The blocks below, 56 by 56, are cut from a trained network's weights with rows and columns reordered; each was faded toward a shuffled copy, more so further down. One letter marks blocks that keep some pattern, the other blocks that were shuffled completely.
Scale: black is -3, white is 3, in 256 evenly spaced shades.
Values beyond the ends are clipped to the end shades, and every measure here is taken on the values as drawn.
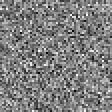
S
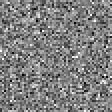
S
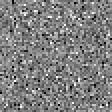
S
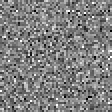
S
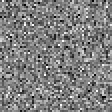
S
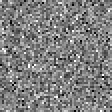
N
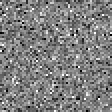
N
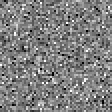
N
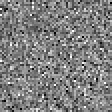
N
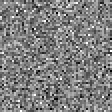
N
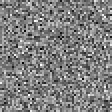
N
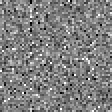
S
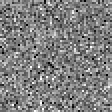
N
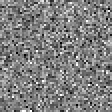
N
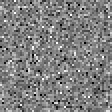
N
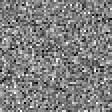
N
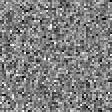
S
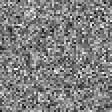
N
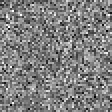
N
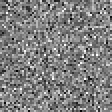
S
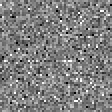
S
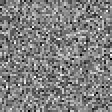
N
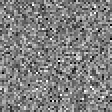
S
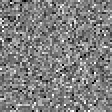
S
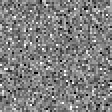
N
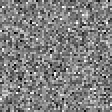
S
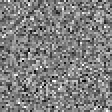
S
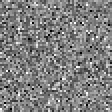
S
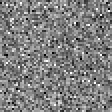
N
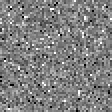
N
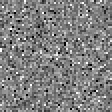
N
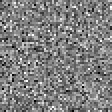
S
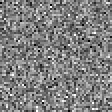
N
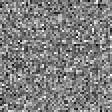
N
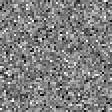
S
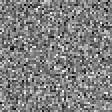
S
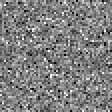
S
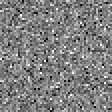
N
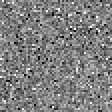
N
